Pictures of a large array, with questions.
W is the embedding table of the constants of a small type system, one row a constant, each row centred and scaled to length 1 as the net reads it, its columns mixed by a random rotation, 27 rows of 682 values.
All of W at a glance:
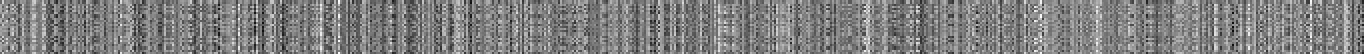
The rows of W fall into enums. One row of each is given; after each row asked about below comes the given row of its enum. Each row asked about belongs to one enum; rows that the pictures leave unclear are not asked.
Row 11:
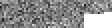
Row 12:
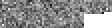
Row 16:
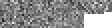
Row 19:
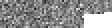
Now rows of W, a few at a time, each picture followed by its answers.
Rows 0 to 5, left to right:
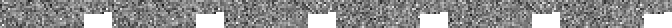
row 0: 12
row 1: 12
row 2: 16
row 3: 19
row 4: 16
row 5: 19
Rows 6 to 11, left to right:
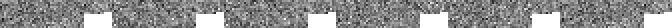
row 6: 11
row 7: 12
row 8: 12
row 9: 16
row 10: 19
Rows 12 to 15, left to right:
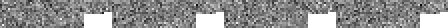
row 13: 11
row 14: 16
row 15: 11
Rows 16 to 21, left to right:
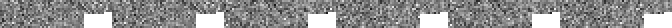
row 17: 16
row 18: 12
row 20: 12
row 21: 19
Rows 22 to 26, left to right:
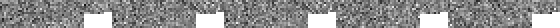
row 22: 11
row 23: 16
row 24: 16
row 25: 19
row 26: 12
